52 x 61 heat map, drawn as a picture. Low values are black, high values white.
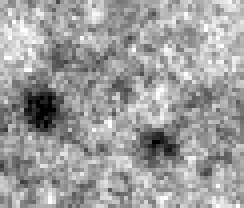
Grain: blotchy. Dips: two. Ninth with the lowest average: middle left.
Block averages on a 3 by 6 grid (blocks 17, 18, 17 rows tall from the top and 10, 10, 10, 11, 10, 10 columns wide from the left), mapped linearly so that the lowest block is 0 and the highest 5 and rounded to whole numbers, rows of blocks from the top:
523345
103332
233233
